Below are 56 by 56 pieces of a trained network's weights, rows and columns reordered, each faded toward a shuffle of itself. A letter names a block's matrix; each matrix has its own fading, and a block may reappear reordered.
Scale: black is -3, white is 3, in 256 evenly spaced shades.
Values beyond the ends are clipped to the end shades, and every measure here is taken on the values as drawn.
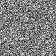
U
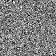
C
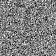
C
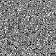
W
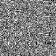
U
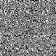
W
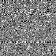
W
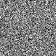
U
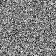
C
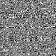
W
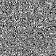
W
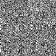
U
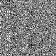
U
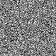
U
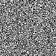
C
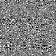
W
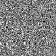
U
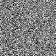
U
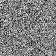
C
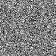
U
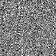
U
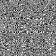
W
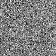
C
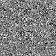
W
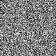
C
